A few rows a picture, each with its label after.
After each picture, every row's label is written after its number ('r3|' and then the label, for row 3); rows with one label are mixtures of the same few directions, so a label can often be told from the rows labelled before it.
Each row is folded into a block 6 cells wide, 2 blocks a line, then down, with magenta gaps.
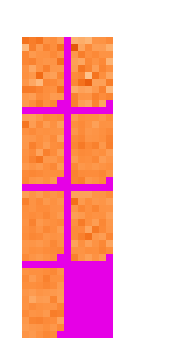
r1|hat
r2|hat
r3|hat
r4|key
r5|hat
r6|hat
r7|key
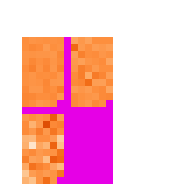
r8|key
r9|hat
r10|key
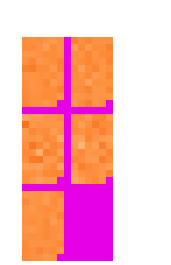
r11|key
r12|hat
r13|hat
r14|key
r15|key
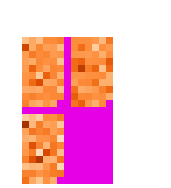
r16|hat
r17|key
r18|hat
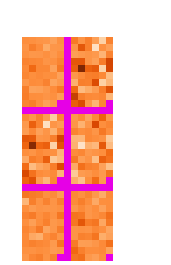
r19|key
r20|key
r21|key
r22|key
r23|hat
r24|key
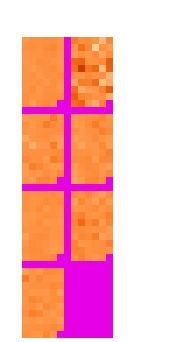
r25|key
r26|key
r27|key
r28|key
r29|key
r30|key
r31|hat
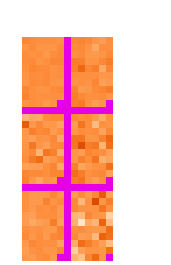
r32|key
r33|key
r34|hat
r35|key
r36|key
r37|key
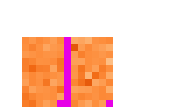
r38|key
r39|hat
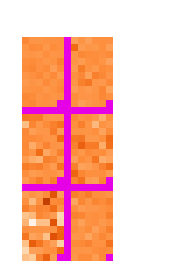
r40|key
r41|hat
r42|hat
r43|key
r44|key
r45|hat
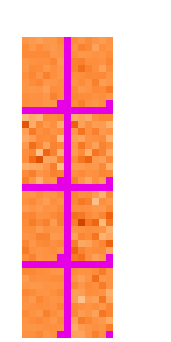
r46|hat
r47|key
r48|hat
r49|hat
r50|key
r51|key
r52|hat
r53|key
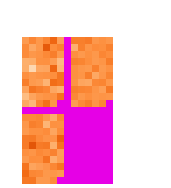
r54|key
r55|hat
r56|key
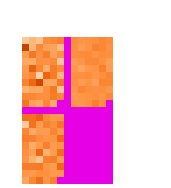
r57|hat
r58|key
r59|hat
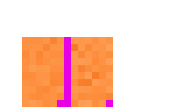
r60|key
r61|hat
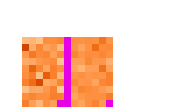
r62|hat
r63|key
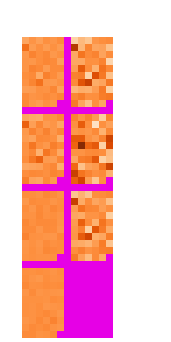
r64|hat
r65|hat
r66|hat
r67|key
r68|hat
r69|hat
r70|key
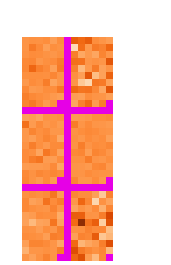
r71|key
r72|hat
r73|hat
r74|hat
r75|key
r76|key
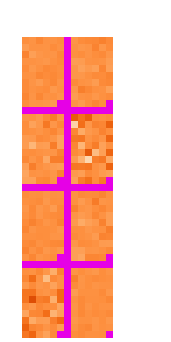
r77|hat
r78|key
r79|key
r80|hat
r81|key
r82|key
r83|key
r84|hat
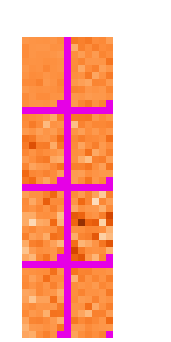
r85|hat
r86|hat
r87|key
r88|hat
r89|key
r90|key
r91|key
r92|hat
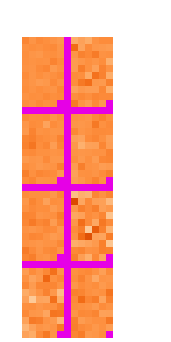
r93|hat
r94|hat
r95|key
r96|key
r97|key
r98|hat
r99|key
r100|key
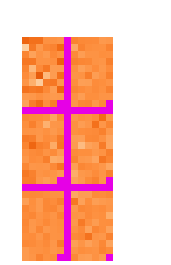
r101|hat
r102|hat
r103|key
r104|key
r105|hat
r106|hat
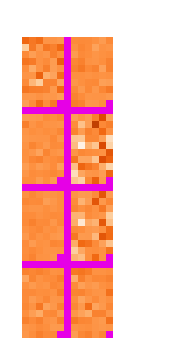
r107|hat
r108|key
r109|hat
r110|key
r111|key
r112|key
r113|hat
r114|hat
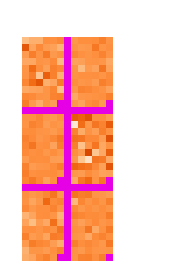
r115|hat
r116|key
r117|key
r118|hat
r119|key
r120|hat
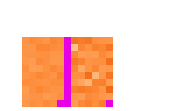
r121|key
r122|hat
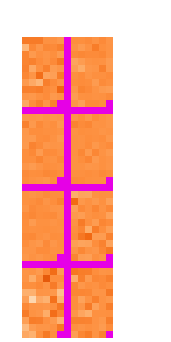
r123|hat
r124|key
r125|hat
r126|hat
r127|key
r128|hat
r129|key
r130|hat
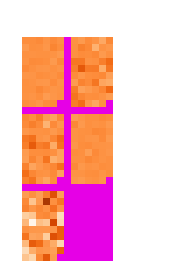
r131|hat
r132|key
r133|key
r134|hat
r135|key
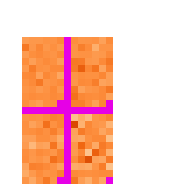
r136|hat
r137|key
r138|key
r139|hat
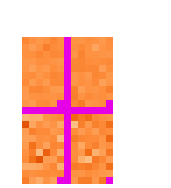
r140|key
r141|key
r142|hat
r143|hat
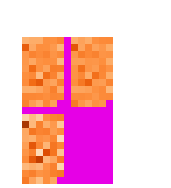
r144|hat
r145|hat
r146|hat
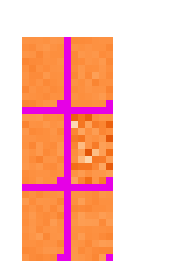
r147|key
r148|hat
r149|hat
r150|hat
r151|hat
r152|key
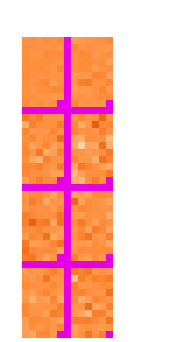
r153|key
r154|hat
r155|hat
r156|key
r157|key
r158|hat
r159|key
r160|hat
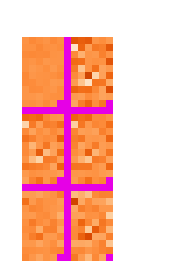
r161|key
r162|hat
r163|hat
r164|hat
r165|hat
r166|hat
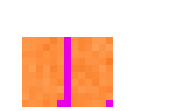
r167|key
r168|key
